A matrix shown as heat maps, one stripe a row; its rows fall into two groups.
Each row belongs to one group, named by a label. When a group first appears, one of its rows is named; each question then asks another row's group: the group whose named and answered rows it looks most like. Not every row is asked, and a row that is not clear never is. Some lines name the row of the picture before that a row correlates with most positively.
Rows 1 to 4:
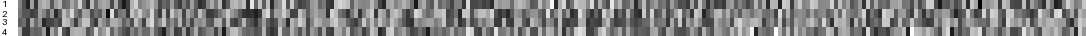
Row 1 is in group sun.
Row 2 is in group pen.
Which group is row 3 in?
pen
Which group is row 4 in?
sun
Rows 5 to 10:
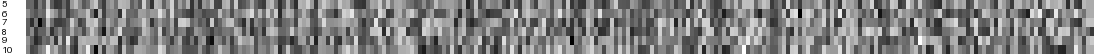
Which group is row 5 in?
pen
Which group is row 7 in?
pen
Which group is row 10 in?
sun
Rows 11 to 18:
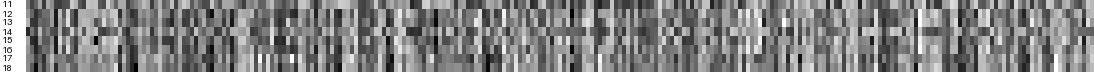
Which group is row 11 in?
pen
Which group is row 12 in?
sun
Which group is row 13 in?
sun
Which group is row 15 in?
sun
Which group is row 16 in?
sun
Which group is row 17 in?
sun
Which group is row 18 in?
sun
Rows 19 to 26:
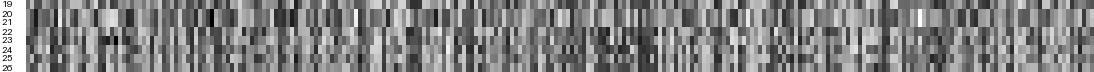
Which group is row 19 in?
pen
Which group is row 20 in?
sun
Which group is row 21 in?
sun
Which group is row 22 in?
pen
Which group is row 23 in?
pen
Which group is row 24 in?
pen
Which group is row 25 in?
pen
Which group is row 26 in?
pen
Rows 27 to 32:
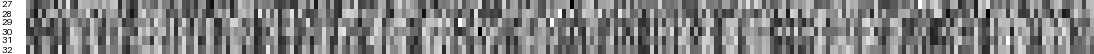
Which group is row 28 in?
sun
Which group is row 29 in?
pen
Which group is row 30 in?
pen
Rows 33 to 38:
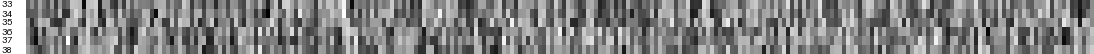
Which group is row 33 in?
pen
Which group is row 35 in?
pen
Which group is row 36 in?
sun
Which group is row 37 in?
sun
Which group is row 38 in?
sun
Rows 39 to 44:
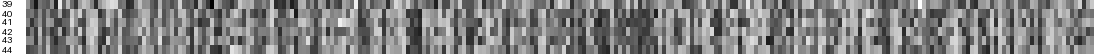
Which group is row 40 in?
pen
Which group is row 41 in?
pen
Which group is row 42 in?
pen
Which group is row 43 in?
pen
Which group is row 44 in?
pen
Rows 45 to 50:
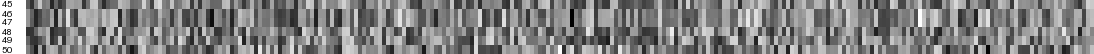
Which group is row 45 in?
pen
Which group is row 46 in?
sun
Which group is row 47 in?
sun
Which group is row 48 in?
pen
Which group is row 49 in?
pen
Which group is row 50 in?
sun
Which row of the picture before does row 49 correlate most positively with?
40
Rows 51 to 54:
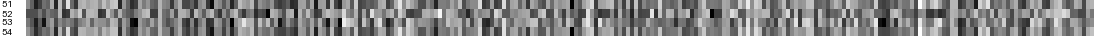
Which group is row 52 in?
pen
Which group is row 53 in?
sun
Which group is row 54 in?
sun
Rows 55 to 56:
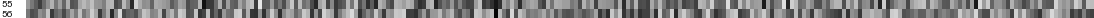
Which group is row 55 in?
sun
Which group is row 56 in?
pen
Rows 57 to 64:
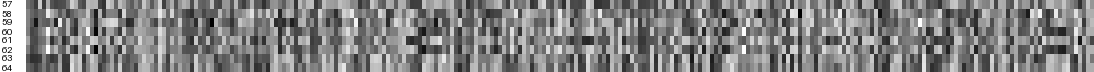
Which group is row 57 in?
pen
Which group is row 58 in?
sun
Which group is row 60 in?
sun
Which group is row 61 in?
pen
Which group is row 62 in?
sun
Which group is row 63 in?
pen
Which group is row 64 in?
pen
